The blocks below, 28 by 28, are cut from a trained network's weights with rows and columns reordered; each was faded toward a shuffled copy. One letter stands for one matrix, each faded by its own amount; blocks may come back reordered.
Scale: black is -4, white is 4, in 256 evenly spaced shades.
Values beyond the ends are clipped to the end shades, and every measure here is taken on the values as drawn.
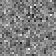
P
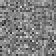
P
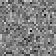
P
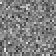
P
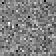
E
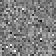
E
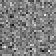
E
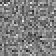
P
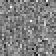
E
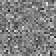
P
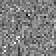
E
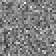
E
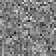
P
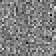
P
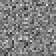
P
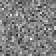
E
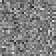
P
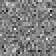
E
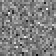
E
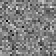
P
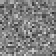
P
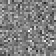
P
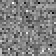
E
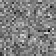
P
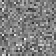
P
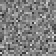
P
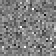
E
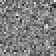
P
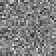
P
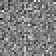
P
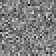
E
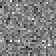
E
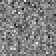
E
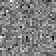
E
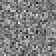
P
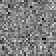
E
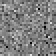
E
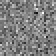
E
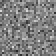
P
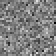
P
